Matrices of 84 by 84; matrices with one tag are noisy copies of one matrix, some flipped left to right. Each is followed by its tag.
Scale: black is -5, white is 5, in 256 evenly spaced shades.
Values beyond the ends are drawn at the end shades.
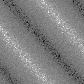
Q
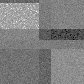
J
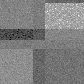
J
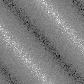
Q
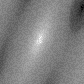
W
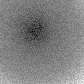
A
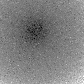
A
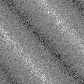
Q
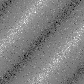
Q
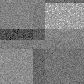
J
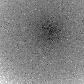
A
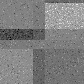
J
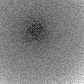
A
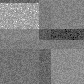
J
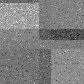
J
